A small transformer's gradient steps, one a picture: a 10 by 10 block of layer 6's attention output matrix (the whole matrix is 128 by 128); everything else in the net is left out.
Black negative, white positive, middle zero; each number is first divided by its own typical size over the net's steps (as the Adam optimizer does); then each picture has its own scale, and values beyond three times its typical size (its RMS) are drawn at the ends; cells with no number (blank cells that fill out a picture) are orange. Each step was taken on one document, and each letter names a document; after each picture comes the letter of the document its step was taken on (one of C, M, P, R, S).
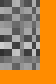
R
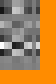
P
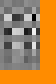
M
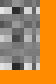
R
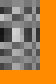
P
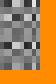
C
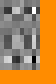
M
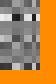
C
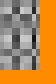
R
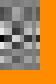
P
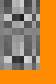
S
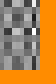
M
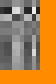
P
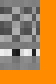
R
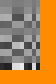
C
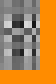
S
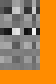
C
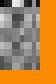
P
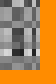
C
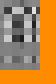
S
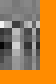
P
